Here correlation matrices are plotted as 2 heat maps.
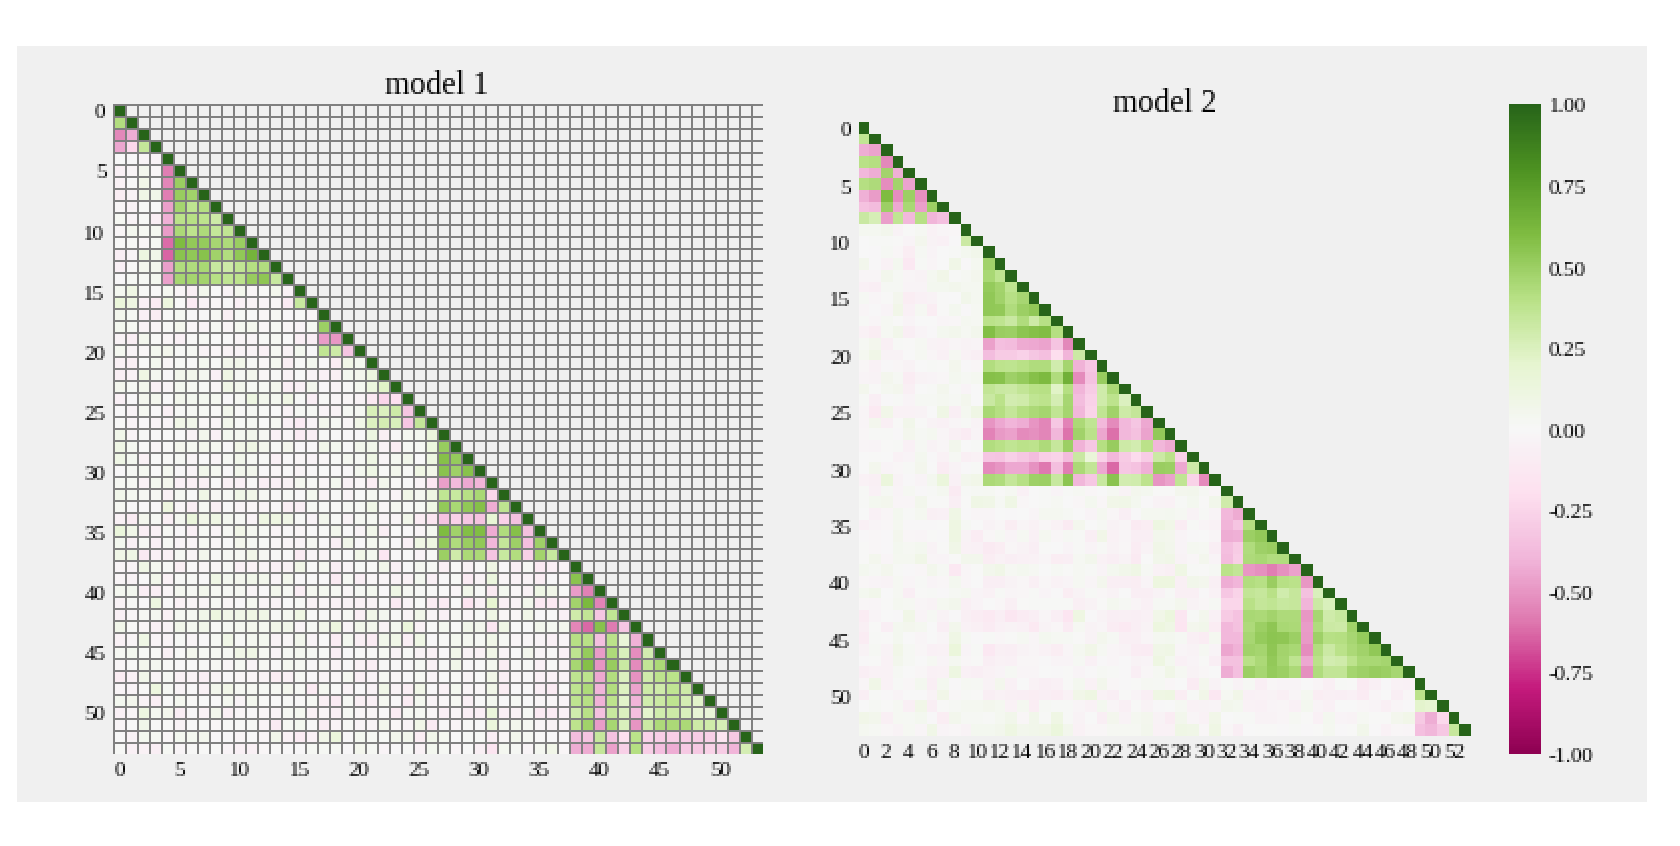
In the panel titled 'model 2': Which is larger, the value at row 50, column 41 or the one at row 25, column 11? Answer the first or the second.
the second
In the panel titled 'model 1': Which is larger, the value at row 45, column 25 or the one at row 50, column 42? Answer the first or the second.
the second
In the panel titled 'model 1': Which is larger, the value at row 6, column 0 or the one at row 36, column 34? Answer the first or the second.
the first
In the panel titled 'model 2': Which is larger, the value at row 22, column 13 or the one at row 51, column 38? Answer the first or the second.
the first
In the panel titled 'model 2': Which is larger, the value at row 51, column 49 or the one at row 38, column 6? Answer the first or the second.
the first
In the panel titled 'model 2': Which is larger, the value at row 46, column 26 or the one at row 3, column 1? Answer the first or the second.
the second
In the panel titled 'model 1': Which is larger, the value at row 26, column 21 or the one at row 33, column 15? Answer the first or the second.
the first
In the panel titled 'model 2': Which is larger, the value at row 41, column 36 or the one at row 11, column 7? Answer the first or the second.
the first
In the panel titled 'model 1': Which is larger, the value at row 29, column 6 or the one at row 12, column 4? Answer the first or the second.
the first
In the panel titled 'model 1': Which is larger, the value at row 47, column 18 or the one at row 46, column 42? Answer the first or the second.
the second
